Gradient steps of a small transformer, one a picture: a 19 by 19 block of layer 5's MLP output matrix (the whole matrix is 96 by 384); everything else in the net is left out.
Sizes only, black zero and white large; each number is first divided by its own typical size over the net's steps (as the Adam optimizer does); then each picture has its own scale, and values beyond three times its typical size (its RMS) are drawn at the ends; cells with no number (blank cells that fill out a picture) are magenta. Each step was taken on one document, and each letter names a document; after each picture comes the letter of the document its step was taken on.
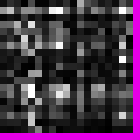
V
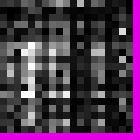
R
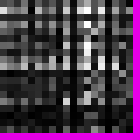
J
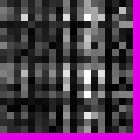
J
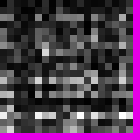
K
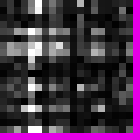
V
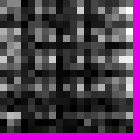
K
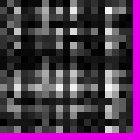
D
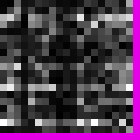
K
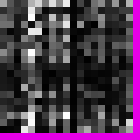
R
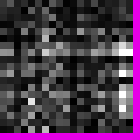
V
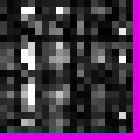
V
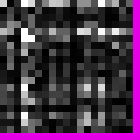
R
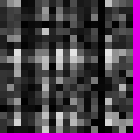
D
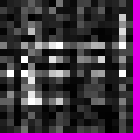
V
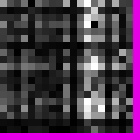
J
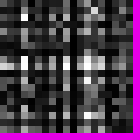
J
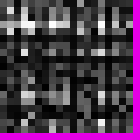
R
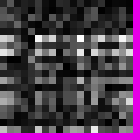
K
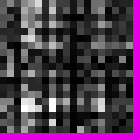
R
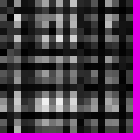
D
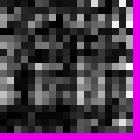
K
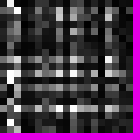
D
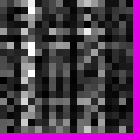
R
